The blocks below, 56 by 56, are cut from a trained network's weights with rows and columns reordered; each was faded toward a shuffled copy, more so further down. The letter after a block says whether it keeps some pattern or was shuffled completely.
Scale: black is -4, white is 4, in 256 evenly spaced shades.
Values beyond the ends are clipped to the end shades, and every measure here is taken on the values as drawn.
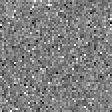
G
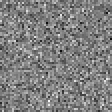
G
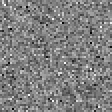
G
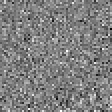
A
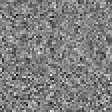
A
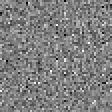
A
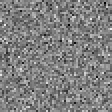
G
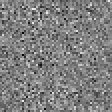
A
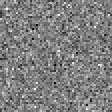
G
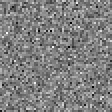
G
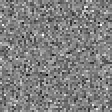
G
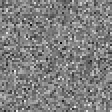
G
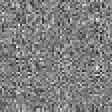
A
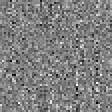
A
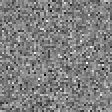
G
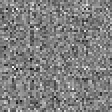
A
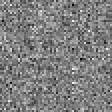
A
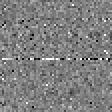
A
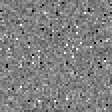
G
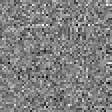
A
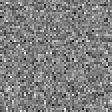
A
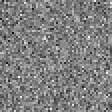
G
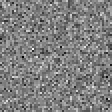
G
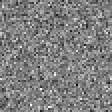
G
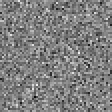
G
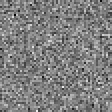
G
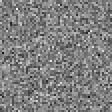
G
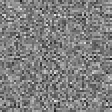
A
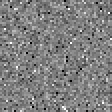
G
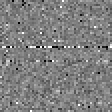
A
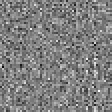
A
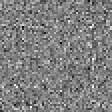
A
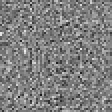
A
